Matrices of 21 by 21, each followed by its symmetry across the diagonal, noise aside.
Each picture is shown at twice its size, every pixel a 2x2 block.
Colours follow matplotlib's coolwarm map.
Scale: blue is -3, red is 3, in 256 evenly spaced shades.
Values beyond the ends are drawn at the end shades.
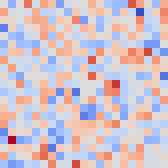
antisymmetric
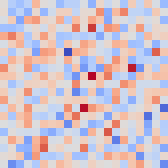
neither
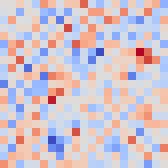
antisymmetric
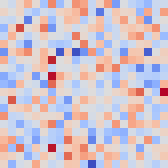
antisymmetric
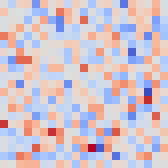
antisymmetric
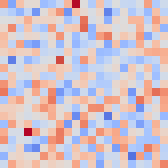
neither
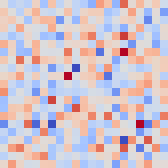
antisymmetric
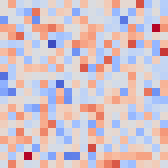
neither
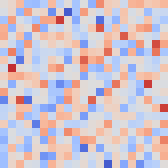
antisymmetric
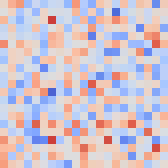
neither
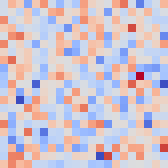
neither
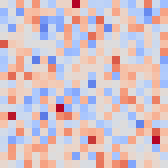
neither
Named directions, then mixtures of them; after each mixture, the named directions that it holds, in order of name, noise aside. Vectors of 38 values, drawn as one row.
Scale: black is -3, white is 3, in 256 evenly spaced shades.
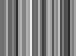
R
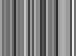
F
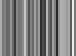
F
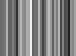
R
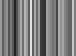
F, R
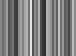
F, R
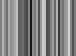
F, R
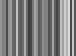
F, R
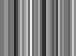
F, R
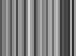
F, R
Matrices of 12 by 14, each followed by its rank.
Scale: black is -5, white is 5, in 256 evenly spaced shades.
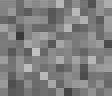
full rank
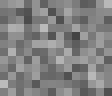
full rank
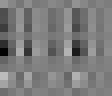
one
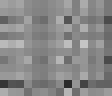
two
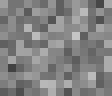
full rank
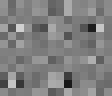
two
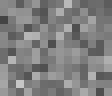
full rank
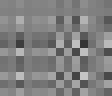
one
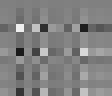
one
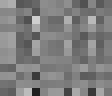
two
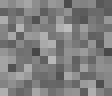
full rank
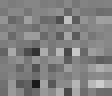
two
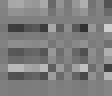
one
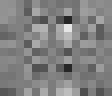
two
